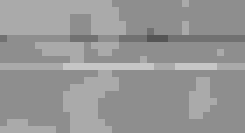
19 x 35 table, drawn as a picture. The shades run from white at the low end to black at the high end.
Odd lines: rows 6 and 10. Roughest part: centre. Calmest part: bottom middle.
